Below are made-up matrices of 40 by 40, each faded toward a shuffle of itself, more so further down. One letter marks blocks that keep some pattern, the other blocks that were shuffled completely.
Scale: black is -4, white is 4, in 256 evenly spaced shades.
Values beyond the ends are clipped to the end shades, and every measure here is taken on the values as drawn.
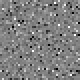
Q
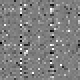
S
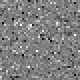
Q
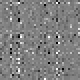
S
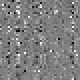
S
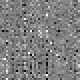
S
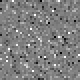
Q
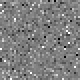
Q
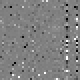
S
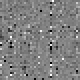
S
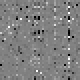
S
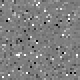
Q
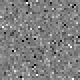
Q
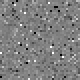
Q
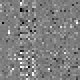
S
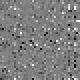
S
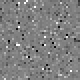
Q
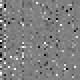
S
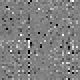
S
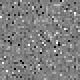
Q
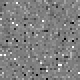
Q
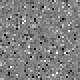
Q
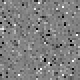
Q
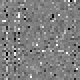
S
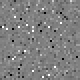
Q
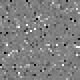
Q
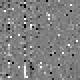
S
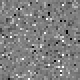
Q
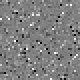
Q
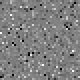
Q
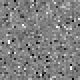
Q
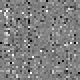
S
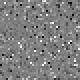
Q
